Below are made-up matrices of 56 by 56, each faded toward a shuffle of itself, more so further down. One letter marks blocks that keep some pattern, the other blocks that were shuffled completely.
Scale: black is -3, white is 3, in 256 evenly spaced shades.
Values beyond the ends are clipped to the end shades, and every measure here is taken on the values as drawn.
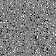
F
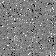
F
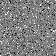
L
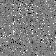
F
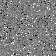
L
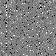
F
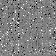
F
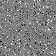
L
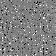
F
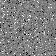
L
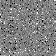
F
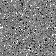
L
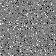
F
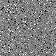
F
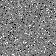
L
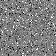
F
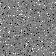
L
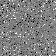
F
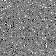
L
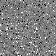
F
